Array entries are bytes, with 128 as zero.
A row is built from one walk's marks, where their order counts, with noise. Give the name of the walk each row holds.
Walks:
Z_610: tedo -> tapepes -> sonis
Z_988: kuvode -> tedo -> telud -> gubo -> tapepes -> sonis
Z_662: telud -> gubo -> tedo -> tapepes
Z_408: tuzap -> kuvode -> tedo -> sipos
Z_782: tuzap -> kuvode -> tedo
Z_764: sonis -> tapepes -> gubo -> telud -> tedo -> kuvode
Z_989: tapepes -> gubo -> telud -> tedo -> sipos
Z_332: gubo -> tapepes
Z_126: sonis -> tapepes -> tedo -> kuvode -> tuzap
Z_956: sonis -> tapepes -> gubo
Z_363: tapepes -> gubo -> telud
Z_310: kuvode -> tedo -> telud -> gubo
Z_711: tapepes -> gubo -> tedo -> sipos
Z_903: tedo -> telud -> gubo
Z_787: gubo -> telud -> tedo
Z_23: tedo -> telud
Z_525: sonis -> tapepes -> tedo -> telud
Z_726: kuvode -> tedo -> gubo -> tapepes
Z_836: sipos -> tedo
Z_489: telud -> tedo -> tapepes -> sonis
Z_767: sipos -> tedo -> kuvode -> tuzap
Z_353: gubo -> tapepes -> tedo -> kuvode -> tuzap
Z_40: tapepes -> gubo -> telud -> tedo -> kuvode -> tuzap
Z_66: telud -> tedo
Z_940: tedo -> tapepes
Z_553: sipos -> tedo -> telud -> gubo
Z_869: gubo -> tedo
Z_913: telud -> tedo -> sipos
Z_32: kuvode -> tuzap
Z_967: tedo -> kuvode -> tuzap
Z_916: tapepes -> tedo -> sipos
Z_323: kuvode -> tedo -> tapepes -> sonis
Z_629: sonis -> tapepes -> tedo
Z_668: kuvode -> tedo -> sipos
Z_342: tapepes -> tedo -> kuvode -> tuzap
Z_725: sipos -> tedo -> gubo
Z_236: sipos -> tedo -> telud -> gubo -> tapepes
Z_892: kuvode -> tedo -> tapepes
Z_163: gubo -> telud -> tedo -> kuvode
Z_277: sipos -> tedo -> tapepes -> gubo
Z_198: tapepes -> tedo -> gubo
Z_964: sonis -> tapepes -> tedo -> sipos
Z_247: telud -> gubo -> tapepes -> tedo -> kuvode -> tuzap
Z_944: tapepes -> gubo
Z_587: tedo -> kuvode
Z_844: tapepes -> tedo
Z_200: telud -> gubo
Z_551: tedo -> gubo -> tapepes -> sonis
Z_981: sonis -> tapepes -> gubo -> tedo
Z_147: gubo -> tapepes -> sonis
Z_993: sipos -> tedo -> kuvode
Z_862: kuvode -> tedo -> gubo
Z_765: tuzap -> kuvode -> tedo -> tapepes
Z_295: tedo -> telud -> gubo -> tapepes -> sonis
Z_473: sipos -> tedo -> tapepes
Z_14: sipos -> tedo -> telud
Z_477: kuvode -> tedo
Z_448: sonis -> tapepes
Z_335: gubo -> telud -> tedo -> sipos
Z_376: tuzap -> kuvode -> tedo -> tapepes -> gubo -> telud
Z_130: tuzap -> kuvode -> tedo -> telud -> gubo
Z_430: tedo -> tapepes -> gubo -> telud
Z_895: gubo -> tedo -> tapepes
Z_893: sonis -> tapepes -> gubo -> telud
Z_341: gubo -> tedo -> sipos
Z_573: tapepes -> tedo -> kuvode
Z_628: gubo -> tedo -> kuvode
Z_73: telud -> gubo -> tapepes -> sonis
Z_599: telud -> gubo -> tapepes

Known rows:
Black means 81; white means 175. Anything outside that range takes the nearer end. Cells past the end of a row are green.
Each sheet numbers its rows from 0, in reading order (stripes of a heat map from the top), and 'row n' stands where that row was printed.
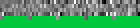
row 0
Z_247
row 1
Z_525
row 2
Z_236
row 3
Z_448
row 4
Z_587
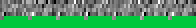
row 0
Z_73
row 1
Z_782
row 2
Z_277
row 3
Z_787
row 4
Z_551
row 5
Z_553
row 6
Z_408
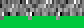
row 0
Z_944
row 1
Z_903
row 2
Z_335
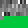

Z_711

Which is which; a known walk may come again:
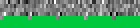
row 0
Z_408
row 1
Z_551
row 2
Z_489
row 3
Z_993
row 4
Z_73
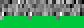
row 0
Z_341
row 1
Z_310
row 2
Z_32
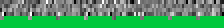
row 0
Z_787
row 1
Z_869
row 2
Z_892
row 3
Z_14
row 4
Z_448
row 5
Z_247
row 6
Z_130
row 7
Z_477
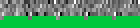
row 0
Z_668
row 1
Z_944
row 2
Z_236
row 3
Z_662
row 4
Z_198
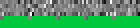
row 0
Z_988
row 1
Z_66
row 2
Z_764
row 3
Z_956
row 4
Z_862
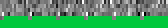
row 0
Z_573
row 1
Z_163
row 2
Z_332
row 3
Z_940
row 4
Z_587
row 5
Z_430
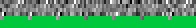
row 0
Z_903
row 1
Z_277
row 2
Z_553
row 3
Z_147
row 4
Z_782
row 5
Z_893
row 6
Z_913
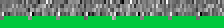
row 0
Z_40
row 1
Z_335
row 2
Z_628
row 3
Z_363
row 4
Z_725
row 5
Z_610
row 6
Z_353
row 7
Z_599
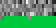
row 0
Z_525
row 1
Z_967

